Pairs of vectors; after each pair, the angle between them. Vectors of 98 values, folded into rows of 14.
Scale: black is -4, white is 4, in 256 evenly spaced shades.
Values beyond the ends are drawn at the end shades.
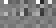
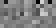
nearly opposite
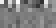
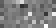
orthogonal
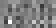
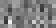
nearly parallel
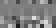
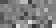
partly opposed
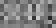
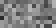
partly aligned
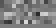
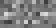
nearly parallel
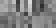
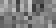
nearly parallel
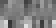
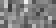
partly opposed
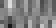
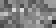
orthogonal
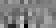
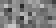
partly opposed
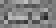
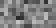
partly opposed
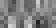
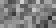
partly aligned
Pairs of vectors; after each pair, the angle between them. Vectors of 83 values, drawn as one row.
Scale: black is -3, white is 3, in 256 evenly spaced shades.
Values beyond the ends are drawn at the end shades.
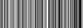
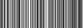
partly aligned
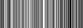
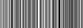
orthogonal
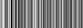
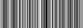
orthogonal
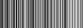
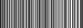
partly aligned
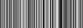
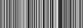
nearly parallel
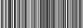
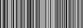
nearly opposite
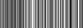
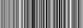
nearly opposite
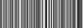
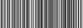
orthogonal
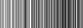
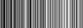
nearly opposite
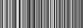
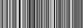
nearly parallel
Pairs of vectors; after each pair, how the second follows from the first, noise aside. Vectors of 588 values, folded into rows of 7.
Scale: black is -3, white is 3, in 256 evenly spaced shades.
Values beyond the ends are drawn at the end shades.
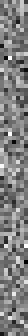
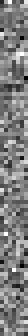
shuffled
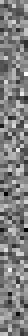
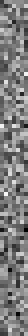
sign-scrambled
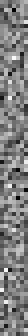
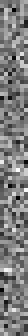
sign-scrambled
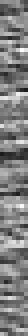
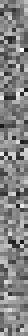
sign-scrambled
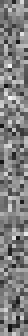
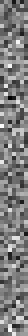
sign-scrambled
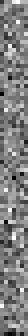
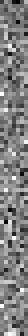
sign-scrambled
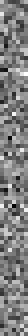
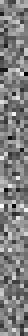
sign-scrambled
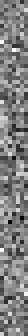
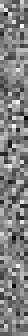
shuffled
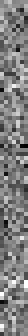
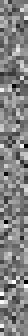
sign-scrambled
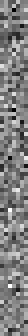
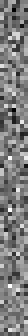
sign-scrambled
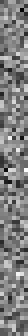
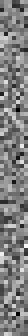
shuffled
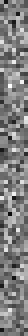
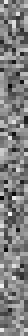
negated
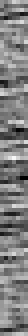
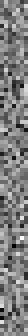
shuffled
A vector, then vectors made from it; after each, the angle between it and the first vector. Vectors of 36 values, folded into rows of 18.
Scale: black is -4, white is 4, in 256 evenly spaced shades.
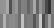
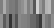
partly opposed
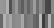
nearly parallel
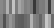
orthogonal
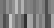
orthogonal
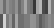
orthogonal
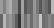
partly aligned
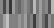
partly aligned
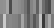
nearly parallel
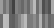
partly aligned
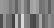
partly aligned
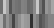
orthogonal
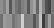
nearly parallel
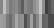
partly aligned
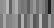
nearly parallel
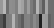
partly opposed
